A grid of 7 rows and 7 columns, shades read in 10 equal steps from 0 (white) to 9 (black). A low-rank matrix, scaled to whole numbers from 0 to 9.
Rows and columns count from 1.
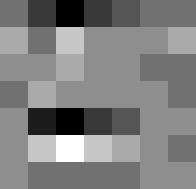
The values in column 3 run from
0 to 9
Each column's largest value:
5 8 9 7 6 5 5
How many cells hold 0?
1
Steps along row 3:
same down up same up same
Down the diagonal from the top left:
5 5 3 4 6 4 4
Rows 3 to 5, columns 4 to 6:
4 4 5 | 4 4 4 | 7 6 4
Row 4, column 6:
4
